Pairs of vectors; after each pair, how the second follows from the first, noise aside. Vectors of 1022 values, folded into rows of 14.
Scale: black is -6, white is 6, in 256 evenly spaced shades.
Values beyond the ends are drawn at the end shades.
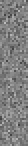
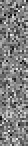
scaled up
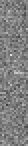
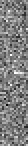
scaled up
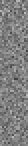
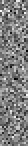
scaled up
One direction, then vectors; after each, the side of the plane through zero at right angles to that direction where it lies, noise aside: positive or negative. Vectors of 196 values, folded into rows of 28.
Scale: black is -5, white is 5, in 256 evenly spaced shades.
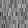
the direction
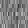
negative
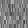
negative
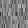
positive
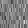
positive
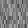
positive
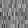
positive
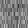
negative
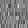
positive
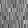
positive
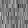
negative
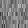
positive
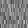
positive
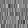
positive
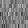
positive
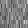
positive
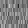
negative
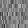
positive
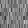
positive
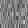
negative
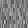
positive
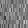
positive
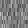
negative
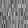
positive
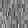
negative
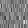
positive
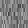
negative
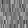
negative
